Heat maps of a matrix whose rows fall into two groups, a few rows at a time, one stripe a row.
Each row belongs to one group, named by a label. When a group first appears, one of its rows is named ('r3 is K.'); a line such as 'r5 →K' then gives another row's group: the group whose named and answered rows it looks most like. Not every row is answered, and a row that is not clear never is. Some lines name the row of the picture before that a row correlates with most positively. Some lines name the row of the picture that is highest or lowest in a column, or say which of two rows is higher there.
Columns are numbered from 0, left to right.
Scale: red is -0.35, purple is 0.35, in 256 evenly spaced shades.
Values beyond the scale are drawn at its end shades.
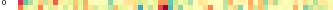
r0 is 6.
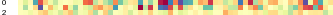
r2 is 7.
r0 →6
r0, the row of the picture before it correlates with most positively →1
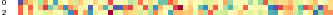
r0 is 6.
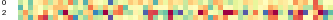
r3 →7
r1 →7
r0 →7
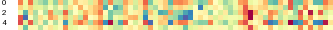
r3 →6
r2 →6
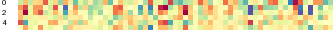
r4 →6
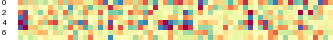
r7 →7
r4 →6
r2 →6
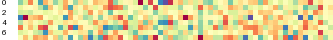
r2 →7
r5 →7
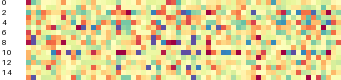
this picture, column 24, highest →13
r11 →6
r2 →7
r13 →6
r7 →6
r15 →6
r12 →7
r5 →7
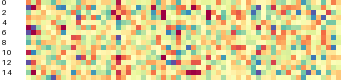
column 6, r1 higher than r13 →Yes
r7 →7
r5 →6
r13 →7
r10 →6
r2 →7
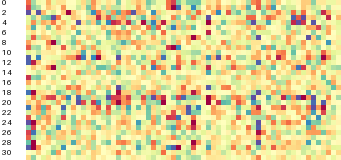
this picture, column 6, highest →25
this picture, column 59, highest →20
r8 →7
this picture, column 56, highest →7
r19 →7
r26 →6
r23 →6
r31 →6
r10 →7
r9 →6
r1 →6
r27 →6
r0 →6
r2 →7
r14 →7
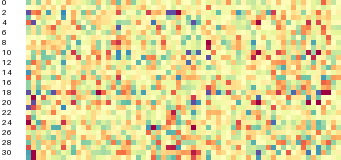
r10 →6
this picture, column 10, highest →8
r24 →6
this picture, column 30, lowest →2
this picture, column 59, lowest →18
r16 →7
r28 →7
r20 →6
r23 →6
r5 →7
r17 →7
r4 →6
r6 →7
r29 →6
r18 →7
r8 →7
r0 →7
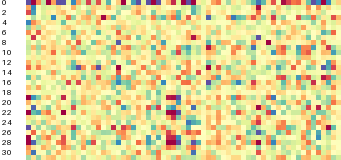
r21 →6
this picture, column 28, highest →21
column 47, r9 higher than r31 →Yes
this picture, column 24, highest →0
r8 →7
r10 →7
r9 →7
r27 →6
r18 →6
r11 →7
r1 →6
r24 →6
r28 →6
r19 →6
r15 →7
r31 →7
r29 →6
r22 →6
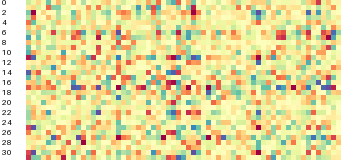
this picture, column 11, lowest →28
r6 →7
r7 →7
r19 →7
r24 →7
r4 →6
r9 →7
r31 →6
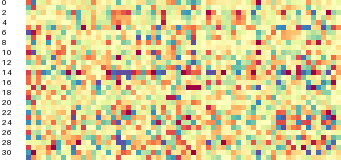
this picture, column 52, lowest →14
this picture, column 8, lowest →14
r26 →6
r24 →7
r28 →7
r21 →7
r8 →6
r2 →7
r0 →6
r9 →6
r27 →7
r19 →6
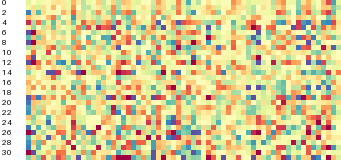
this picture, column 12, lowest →5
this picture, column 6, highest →12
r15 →7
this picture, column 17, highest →5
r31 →7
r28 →7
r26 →6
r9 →7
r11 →6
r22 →7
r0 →7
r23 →6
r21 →7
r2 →7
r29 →7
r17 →6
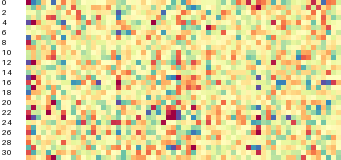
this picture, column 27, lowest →24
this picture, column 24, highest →22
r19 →6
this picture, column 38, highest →3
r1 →6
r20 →7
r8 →6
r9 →6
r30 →6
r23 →6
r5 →7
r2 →7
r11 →7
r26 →6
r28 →6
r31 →7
